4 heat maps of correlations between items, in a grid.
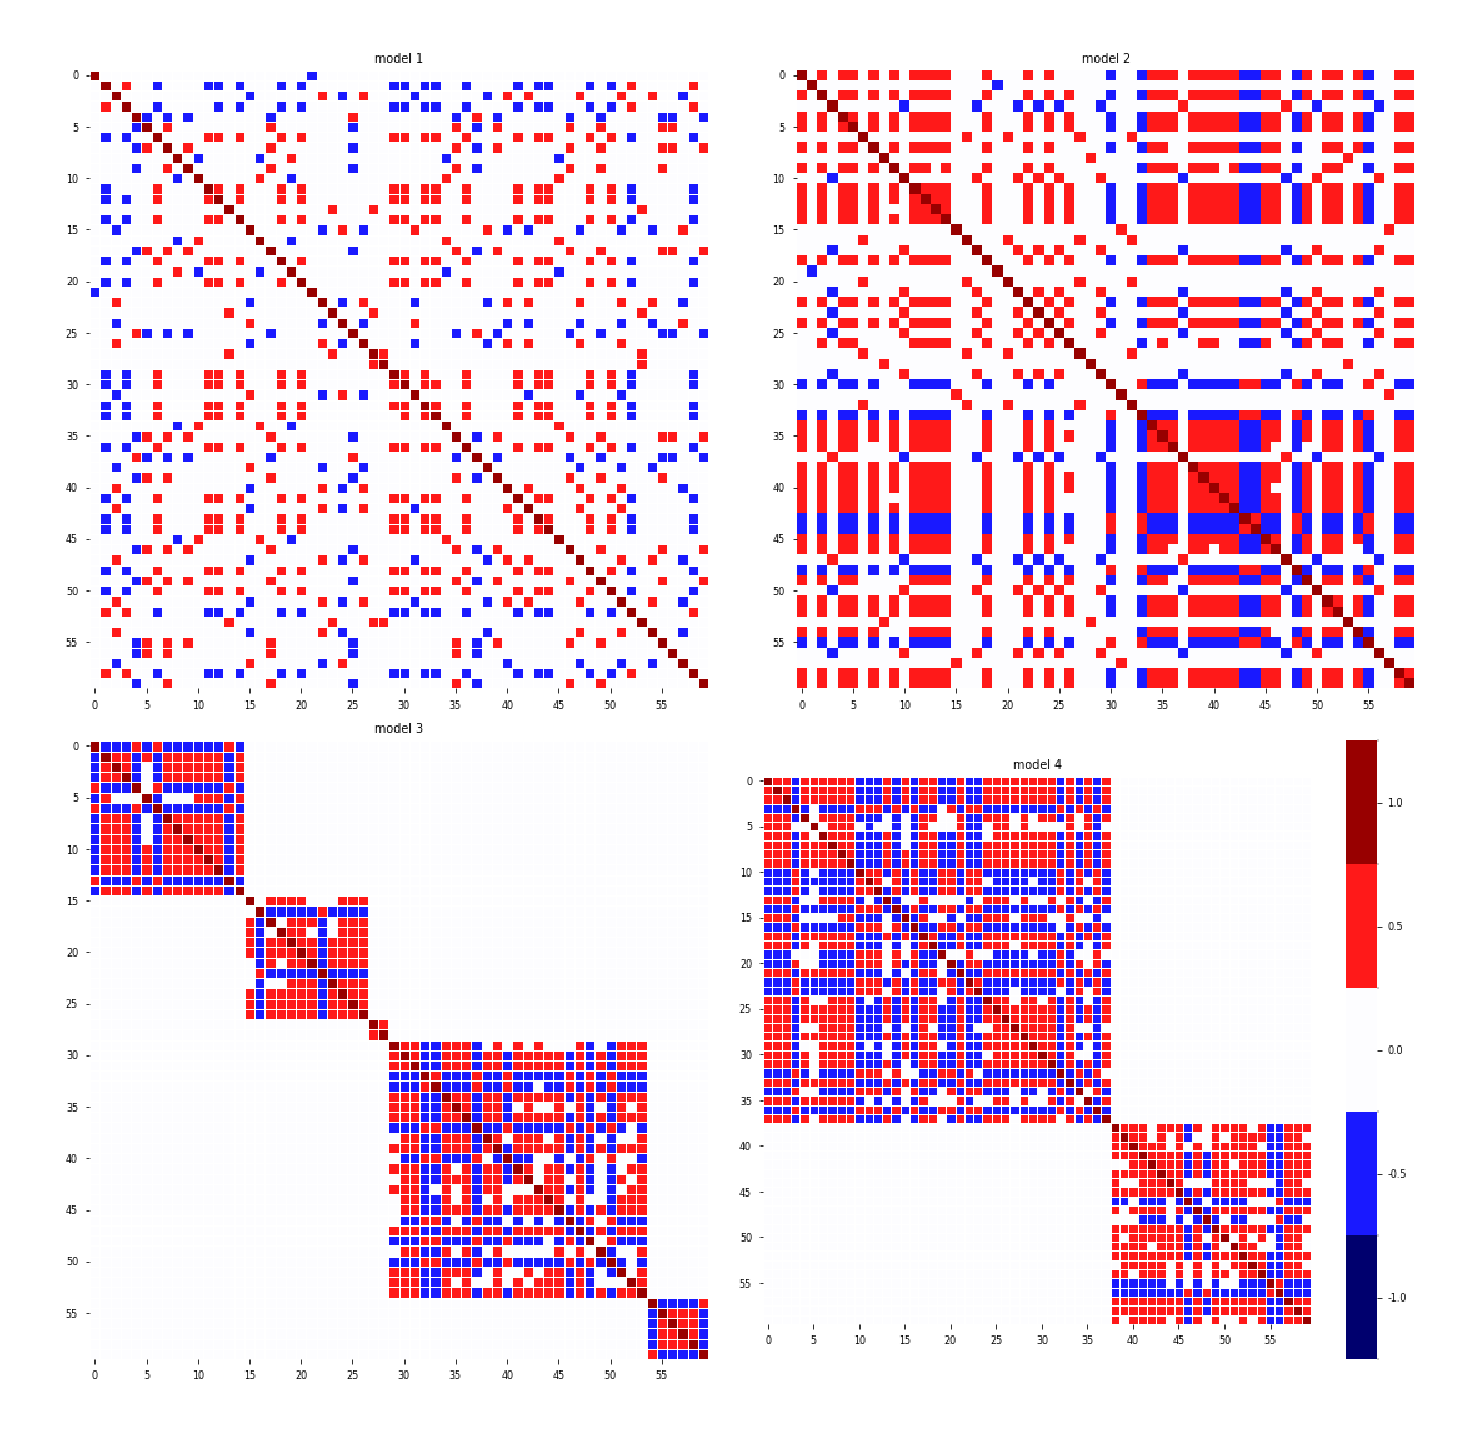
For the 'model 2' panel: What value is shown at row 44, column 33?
0.5
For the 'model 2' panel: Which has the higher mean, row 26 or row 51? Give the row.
51
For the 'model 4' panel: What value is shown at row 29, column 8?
0.5
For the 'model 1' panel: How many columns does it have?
60
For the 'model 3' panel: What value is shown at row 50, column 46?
0.5
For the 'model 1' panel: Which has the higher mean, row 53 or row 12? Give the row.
12
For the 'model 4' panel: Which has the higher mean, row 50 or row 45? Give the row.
45
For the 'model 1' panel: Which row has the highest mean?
11
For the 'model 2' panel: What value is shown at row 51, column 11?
0.5
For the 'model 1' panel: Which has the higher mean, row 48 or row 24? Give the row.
48
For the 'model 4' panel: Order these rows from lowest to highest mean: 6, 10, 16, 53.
16, 10, 6, 53
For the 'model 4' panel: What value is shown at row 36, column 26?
-0.5
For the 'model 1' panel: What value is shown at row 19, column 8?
0.5
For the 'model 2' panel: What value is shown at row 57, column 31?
0.5
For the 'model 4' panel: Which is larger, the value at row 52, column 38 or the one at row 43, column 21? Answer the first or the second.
the first
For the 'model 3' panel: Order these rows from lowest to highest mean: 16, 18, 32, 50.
32, 50, 16, 18
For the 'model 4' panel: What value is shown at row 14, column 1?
-0.5
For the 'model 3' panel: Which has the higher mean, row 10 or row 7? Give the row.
10
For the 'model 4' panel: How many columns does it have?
60
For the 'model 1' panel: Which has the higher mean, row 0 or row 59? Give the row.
59
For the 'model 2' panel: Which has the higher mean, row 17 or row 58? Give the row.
58
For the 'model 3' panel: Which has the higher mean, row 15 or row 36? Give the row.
36
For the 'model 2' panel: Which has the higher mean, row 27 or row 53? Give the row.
27
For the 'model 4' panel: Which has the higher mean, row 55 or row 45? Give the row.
45
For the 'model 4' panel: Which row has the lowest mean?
56
